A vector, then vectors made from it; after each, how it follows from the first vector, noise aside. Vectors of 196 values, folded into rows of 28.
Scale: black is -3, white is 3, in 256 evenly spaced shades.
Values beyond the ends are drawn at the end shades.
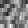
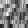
negated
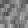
shrunk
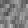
shrunk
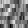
negated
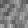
shrunk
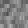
shrunk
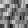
negated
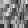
negated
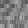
shrunk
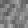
shrunk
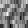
negated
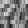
negated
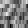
negated
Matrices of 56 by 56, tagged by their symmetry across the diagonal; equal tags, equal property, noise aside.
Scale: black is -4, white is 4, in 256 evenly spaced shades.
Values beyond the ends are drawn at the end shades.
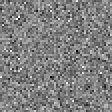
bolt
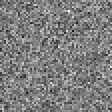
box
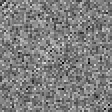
bolt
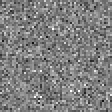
box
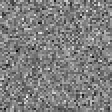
box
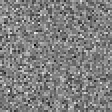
box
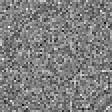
bolt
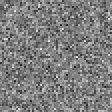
bolt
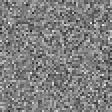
box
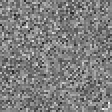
bolt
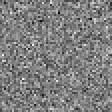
box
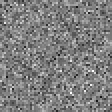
bolt
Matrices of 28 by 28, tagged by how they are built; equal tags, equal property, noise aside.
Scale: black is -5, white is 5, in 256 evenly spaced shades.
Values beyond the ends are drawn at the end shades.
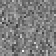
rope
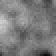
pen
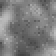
pen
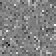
rope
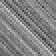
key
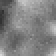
pen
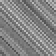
key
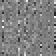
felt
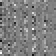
felt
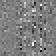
felt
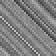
key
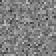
rope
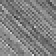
key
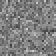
rope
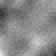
pen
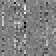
felt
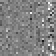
felt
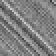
key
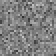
rope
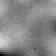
pen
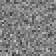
rope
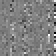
felt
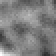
pen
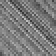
key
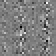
felt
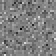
rope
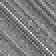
key
